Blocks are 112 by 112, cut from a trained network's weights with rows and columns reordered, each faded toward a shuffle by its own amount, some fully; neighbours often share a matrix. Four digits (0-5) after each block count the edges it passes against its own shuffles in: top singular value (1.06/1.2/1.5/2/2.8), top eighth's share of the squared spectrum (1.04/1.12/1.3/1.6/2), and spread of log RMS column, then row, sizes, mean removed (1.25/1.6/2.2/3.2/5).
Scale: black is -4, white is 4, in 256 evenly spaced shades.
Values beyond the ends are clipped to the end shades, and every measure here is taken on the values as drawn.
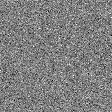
0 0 0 0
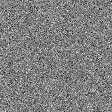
0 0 0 0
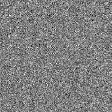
3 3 1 2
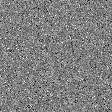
0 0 0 0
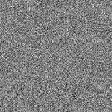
4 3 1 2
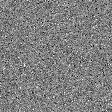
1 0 0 0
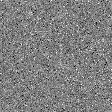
1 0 0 0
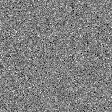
3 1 0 1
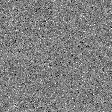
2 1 0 0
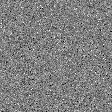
1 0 0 0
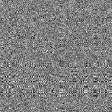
5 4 2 3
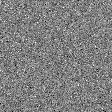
1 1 0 0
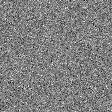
1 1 0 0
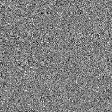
3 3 2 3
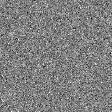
2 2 0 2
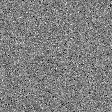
0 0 0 0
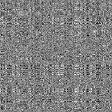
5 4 2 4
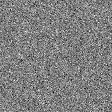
2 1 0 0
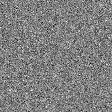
1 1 0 0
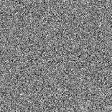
3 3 1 2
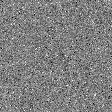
0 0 0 0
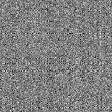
4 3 1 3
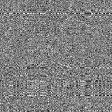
5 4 0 3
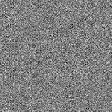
4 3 1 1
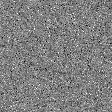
1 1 0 0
